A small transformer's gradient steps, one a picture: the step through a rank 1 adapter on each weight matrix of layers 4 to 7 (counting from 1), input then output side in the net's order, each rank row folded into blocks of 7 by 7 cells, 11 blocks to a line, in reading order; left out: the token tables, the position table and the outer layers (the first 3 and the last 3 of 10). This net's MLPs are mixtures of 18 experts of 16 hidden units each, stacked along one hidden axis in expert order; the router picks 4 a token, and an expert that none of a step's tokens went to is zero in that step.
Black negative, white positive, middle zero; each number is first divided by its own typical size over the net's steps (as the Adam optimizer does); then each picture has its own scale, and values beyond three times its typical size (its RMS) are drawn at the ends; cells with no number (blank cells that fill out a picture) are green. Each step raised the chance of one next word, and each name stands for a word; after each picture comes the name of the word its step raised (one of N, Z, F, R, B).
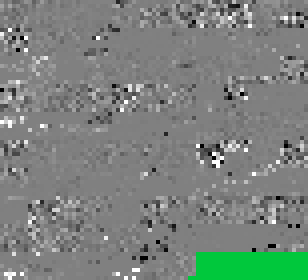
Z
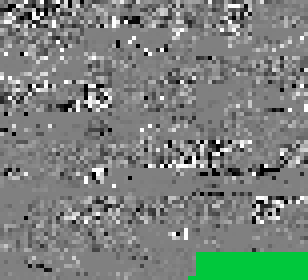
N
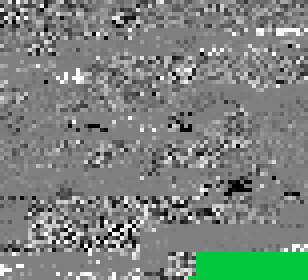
N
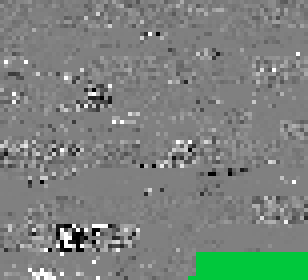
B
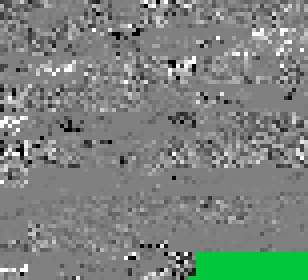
Z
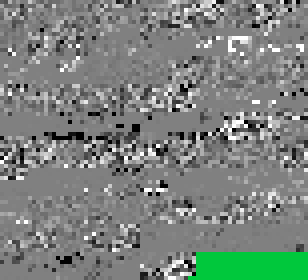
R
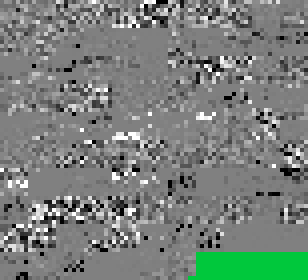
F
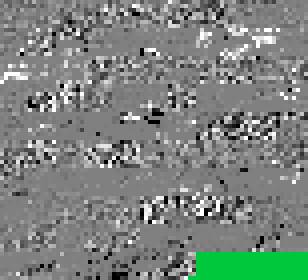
R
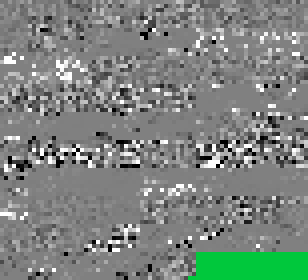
R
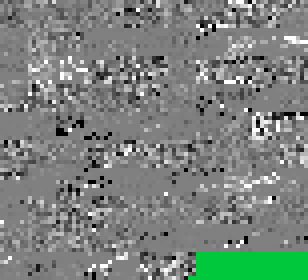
R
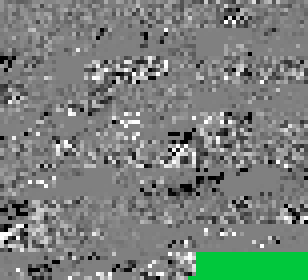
F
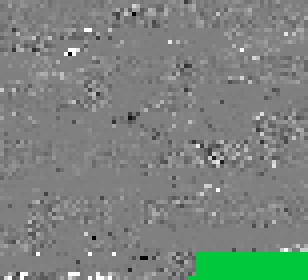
Z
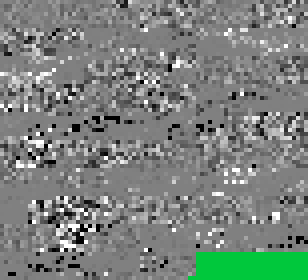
R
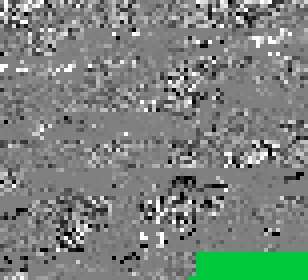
N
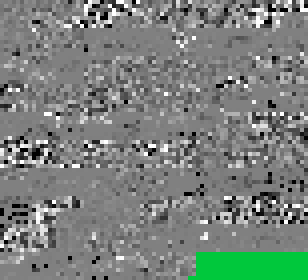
F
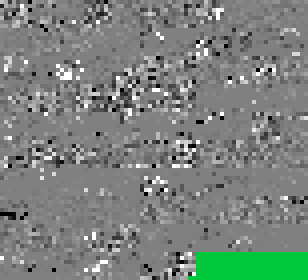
B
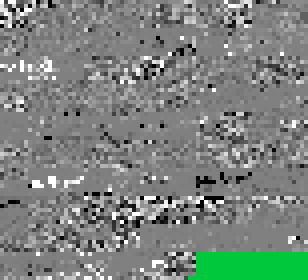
N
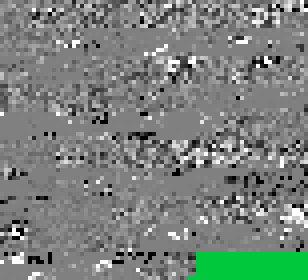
F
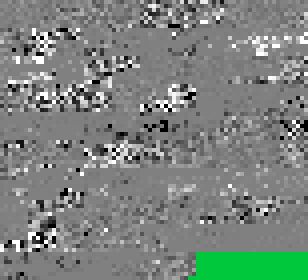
R
